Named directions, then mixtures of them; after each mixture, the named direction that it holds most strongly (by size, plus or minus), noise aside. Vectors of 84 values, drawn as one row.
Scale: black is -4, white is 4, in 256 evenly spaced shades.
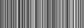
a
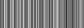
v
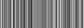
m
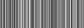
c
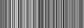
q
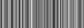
m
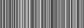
c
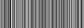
c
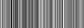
q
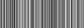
c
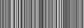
m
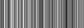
v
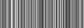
m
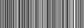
a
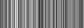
q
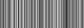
v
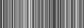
m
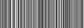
q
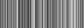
a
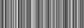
c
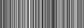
c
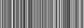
m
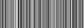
c
